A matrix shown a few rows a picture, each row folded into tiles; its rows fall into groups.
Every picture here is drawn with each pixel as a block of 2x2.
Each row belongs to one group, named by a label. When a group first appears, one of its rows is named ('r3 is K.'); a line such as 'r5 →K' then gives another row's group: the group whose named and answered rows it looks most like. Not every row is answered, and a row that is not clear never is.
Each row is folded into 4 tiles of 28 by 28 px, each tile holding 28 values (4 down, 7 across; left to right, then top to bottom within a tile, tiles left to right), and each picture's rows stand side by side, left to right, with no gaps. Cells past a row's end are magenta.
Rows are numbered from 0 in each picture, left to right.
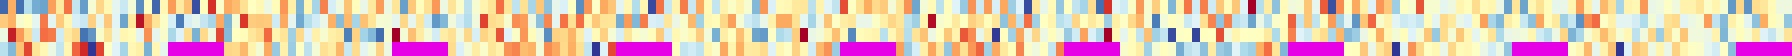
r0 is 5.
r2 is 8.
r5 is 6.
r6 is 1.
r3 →5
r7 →1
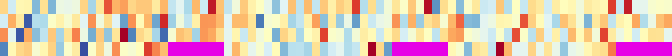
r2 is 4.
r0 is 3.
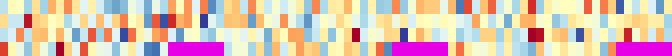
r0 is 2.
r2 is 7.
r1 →5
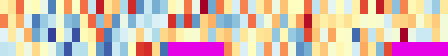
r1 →7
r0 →6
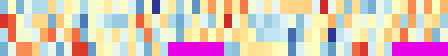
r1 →6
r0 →5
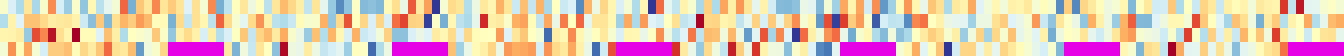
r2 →8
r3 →2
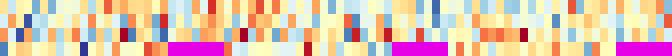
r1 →2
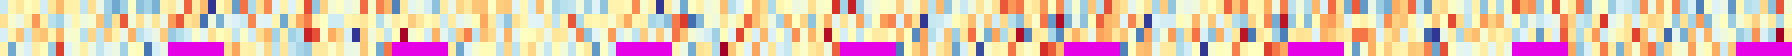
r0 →2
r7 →8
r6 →5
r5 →3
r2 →2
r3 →4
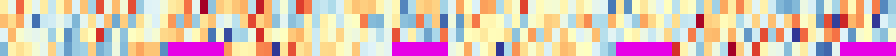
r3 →2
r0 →6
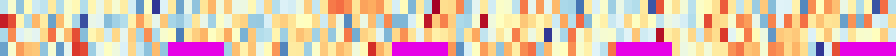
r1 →3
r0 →5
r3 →8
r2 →8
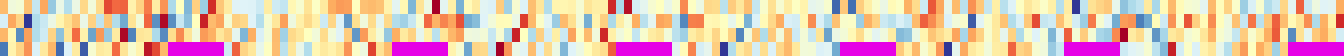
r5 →4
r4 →1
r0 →3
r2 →4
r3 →1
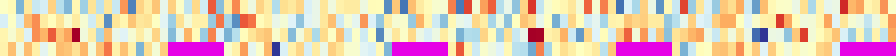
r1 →1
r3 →5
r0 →8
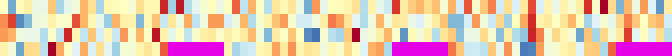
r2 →7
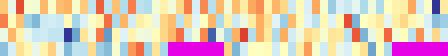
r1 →2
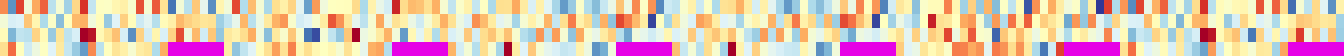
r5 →7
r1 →5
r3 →2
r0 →7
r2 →2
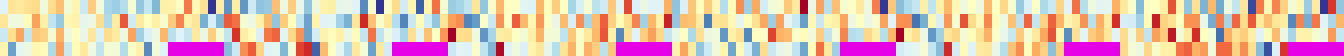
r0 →2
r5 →8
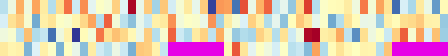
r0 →6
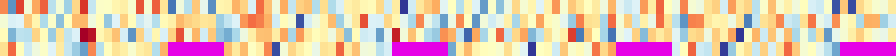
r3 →1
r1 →1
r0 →7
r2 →3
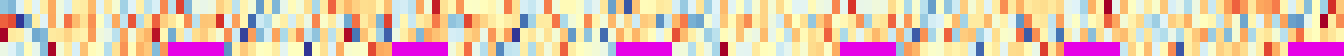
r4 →3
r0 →4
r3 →4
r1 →3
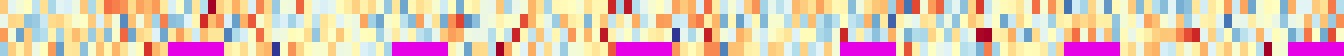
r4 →7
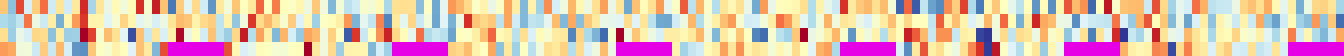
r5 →1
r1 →2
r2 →1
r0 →7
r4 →5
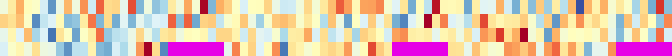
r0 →6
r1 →3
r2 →8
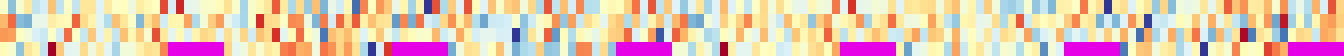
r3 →4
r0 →4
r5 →3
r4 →2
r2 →6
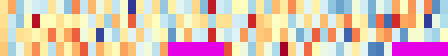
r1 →2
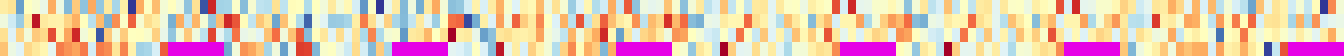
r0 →8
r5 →8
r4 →4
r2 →4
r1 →5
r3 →4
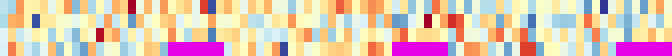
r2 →5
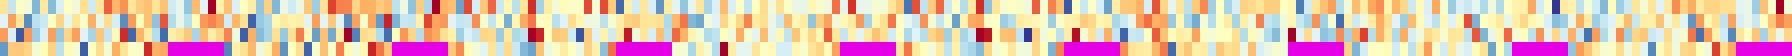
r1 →3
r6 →2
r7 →3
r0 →3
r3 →4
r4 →7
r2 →7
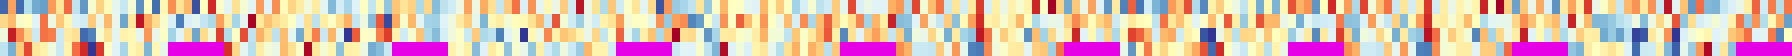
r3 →4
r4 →7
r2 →6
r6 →7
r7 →6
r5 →5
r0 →5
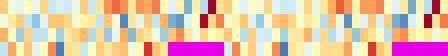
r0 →3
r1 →3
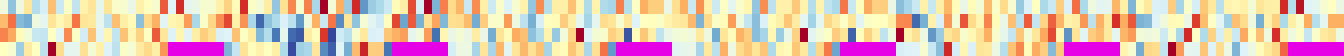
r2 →5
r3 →5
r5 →4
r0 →4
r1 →6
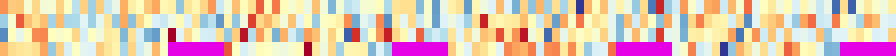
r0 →1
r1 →2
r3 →1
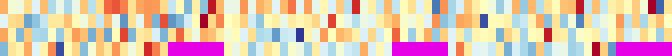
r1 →6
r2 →6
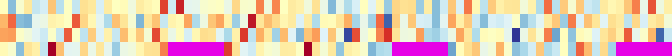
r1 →2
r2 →6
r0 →4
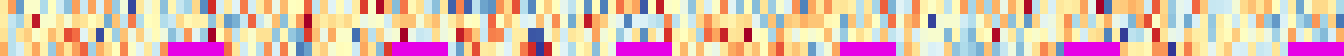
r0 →8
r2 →5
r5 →1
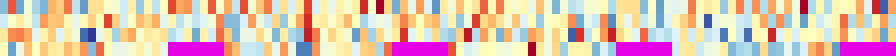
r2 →2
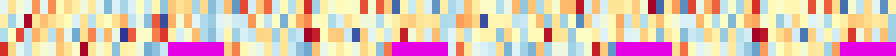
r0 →2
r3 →7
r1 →7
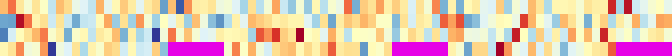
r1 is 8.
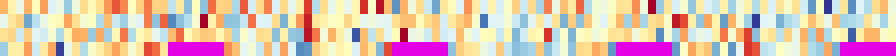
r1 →7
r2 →6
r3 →5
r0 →3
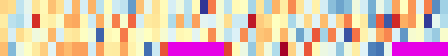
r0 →8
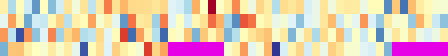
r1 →1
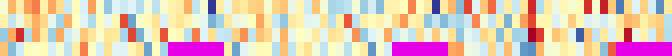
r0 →2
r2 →7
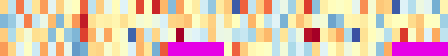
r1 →7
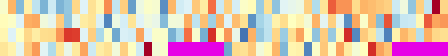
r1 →3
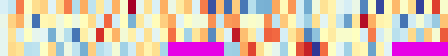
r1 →5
